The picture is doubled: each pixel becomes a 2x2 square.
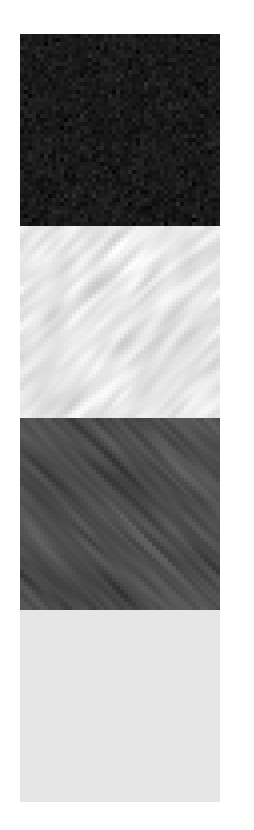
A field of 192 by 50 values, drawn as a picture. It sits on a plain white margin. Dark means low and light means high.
The table splits into 4 rows of 1 panel. Panel 1,1: very low, fine-grained, faint in contrast. Panel 2,1: very high, slanting up to the right, faint in contrast. Panel 3,1: low, slanting down to the right, faint in contrast. Panel 4,1: very high, flat.
